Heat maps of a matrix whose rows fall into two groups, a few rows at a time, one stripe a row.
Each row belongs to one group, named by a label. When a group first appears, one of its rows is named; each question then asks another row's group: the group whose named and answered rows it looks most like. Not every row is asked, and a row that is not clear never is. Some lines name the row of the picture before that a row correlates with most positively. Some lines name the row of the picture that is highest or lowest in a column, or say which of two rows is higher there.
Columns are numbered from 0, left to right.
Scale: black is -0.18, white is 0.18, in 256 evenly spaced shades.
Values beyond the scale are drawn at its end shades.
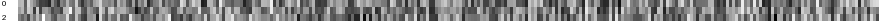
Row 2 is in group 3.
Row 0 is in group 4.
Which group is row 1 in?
3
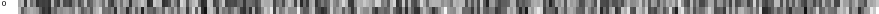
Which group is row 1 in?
4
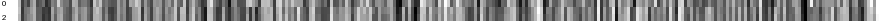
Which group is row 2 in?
4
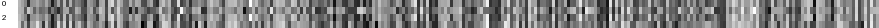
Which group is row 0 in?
3
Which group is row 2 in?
3
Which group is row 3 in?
3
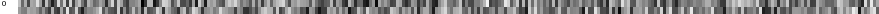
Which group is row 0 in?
3
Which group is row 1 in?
4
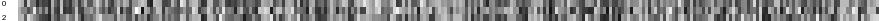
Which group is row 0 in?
4
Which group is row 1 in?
4
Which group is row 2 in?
4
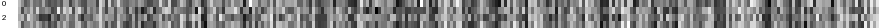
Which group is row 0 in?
3
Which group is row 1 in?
3
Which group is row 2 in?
4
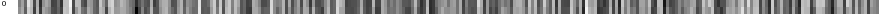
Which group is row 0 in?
3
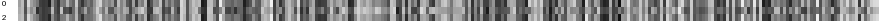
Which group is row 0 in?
4
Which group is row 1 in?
4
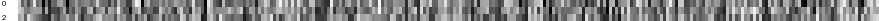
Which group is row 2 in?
4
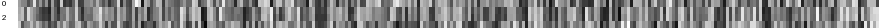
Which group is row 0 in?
4
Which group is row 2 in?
4
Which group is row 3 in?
3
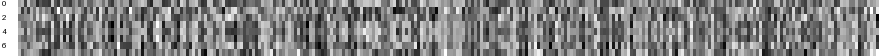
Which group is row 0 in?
4
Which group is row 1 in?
3
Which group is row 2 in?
3
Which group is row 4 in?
4
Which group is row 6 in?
3
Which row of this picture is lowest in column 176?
1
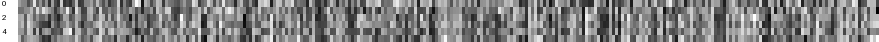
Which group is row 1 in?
3
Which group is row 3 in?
4
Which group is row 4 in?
3
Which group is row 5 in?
4
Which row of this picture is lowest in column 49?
2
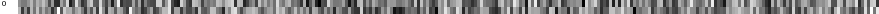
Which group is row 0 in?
3
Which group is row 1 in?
3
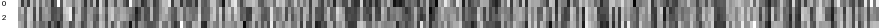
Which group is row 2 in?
3
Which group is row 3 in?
3
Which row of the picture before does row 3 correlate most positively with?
0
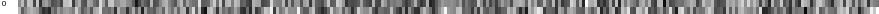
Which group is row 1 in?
4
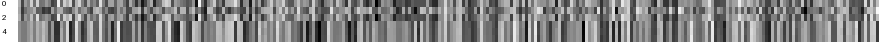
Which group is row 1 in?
4
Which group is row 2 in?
3
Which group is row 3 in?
3
